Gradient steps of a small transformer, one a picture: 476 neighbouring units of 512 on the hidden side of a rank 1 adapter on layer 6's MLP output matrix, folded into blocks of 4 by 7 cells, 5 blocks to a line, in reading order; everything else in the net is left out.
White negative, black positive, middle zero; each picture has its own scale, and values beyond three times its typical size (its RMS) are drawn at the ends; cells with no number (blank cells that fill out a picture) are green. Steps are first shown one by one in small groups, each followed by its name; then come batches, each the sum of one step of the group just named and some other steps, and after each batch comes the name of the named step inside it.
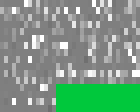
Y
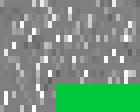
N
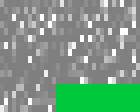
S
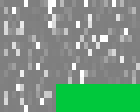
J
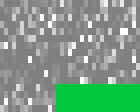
S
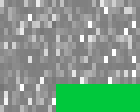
Y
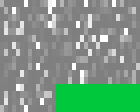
J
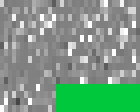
S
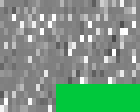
S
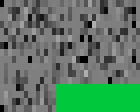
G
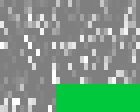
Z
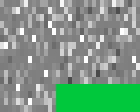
G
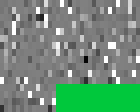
G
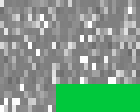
Z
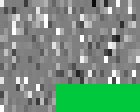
G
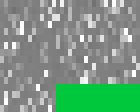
G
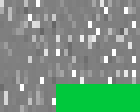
G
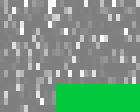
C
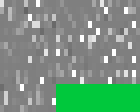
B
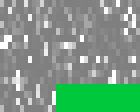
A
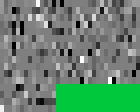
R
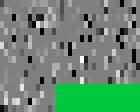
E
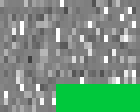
E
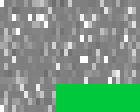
R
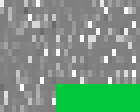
B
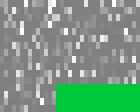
C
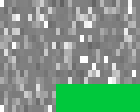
R
